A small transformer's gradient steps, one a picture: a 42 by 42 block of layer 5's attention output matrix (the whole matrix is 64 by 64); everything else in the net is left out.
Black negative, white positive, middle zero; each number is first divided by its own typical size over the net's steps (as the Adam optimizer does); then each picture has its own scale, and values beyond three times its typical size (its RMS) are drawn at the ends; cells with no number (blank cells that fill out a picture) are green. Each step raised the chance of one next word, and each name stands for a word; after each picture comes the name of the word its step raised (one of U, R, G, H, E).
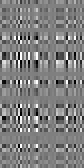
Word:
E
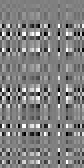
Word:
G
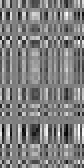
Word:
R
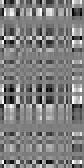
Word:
R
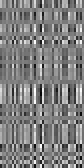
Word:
R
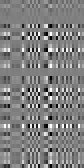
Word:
G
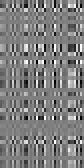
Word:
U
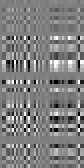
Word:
E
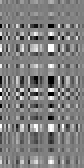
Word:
G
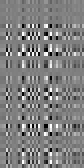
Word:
G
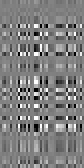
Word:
G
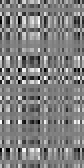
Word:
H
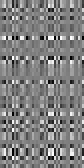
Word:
E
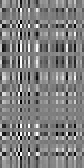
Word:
U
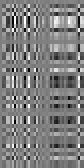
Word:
H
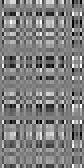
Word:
H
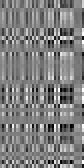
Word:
R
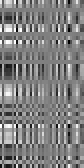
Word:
R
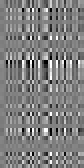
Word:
E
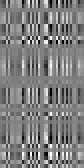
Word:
R
